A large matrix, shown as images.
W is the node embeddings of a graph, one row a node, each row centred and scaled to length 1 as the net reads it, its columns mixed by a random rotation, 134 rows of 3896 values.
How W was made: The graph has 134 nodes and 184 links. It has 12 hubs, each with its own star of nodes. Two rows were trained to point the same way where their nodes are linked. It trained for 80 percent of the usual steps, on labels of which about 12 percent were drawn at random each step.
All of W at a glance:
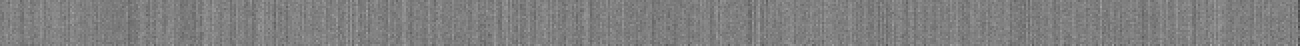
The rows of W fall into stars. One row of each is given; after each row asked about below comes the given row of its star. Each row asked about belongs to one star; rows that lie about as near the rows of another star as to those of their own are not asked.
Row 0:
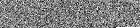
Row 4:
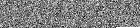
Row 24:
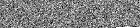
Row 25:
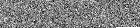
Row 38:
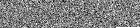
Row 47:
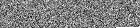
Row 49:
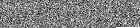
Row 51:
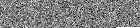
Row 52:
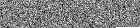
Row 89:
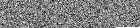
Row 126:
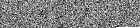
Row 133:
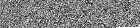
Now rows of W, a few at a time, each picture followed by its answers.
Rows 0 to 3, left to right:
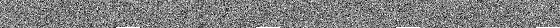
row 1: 49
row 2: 51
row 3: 49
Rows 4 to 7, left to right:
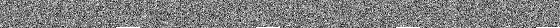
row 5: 89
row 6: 25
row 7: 51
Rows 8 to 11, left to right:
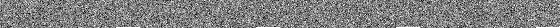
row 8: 52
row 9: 51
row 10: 4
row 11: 49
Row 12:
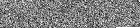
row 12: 47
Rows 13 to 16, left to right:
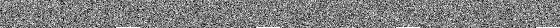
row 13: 52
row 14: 25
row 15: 89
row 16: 25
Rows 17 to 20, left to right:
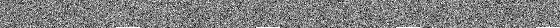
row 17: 4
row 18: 49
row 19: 25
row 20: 51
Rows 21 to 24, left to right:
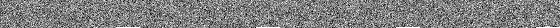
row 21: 52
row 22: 133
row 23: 24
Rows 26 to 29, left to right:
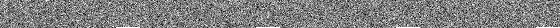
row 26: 24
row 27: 4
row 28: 47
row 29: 89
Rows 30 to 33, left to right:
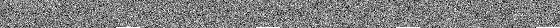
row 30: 24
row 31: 49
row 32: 47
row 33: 25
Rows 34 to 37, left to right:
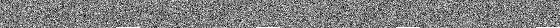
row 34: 49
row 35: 89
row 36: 51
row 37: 47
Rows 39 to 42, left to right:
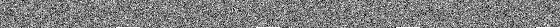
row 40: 49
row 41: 133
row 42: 47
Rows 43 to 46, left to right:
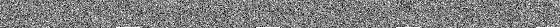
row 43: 133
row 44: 52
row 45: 24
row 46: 0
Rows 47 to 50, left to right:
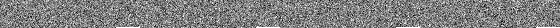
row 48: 38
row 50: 51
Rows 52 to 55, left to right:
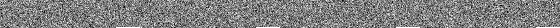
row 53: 52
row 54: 25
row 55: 52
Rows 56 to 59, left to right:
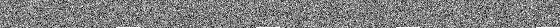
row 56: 51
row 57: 49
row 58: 49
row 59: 133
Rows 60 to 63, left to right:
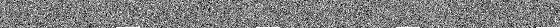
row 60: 4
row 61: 38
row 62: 126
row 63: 0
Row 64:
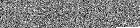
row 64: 49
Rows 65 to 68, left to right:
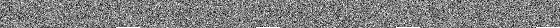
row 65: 47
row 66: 52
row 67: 126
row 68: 47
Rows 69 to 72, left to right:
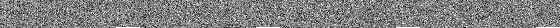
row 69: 89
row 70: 25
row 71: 25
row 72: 51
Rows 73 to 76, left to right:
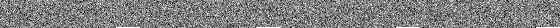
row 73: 126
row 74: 4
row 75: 38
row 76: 133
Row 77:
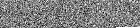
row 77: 126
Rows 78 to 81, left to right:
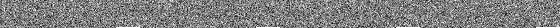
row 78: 4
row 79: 47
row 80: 47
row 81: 38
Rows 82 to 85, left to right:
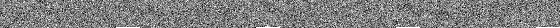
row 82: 52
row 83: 24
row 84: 133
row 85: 89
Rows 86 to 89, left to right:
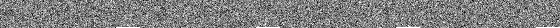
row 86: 47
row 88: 52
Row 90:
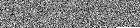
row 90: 47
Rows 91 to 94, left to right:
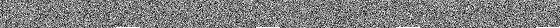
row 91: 49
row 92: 38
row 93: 126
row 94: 52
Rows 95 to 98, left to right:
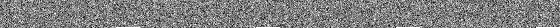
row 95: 49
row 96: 47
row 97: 25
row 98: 52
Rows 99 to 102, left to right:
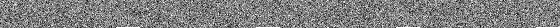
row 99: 133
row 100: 4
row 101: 24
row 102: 89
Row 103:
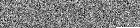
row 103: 38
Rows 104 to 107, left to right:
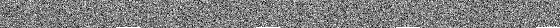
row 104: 126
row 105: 49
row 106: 25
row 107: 0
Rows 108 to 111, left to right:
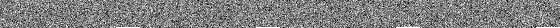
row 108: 52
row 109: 25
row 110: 133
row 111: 133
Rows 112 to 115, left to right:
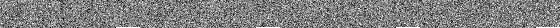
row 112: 25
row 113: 133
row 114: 38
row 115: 38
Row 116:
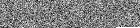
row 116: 133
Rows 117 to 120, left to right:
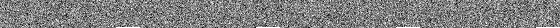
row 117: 4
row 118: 38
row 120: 133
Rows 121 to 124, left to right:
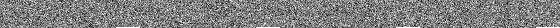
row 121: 4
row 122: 47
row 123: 24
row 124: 38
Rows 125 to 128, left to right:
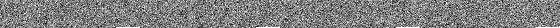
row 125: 24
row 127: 0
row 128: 126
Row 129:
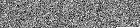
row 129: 89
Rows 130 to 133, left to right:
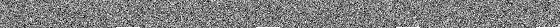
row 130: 133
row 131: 52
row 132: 38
